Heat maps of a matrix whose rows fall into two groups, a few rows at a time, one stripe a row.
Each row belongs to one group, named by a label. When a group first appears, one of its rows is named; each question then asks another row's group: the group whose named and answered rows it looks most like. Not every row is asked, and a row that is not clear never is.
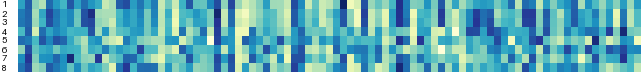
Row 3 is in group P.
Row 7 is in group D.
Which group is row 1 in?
P
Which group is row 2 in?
P
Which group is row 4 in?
P
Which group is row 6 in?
P
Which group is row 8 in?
P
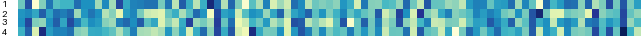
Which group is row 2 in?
D
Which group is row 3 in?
P
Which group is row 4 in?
D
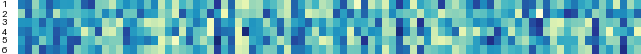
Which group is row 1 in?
P
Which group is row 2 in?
P
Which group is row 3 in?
D
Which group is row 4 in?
D
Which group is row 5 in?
P
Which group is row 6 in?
D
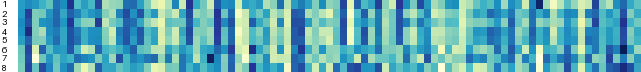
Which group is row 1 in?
D
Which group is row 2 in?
P
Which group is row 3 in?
D
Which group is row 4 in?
P
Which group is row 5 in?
P
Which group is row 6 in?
D
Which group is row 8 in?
D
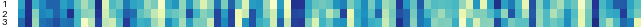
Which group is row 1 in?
D
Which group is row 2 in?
D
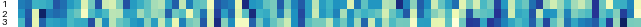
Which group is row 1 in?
D
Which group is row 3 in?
P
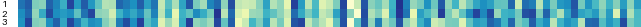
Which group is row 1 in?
P
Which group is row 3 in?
P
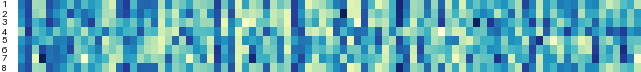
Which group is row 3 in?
P
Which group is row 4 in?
P
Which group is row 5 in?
D
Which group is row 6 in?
D
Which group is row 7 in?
D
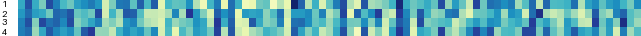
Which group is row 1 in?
P
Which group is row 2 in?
D
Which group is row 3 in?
D
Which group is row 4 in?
P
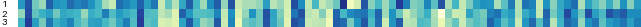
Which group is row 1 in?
P
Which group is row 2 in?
P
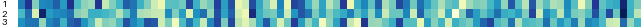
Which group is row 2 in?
D
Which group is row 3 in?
P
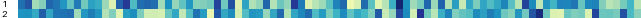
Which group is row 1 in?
P
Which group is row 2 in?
D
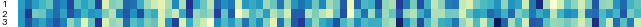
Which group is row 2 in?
P
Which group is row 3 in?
D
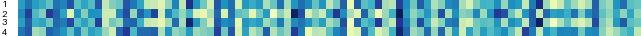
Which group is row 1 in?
D
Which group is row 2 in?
P
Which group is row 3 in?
D
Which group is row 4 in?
P
